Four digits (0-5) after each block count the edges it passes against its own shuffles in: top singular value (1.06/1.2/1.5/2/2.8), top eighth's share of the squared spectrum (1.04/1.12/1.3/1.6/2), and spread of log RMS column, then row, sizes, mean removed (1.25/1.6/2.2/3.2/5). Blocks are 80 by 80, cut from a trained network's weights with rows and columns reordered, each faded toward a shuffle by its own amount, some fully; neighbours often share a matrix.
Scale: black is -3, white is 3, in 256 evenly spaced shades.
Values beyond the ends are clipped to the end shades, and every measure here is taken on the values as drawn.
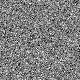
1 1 0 0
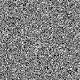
3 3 1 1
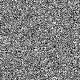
2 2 1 0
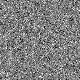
1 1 0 0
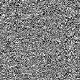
3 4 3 2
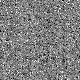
1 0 0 0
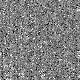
1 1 0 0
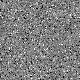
0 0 0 0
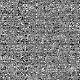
2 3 3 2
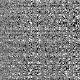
3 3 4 1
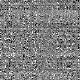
3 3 3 1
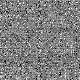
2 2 2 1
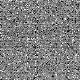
2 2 2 0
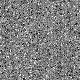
1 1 0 0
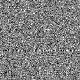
3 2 0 1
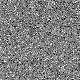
1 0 0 0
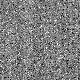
1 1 0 0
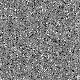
0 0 0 0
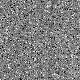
0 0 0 0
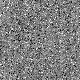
0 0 0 0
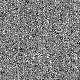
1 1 0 0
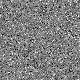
0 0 0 0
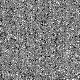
1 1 0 0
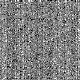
3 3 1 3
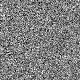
1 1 0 0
